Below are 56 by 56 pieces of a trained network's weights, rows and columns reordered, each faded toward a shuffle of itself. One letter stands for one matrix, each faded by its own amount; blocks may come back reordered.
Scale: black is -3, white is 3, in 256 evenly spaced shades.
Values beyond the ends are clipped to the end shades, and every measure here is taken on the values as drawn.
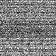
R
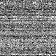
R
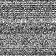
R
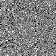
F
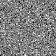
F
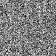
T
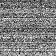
R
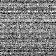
R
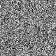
T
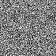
T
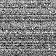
R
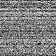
R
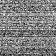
R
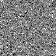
F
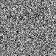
T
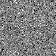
F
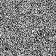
T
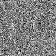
T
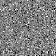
F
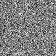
T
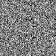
T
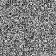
T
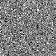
F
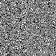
F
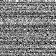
R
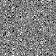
F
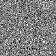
F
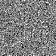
F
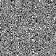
F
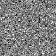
F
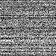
R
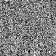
T
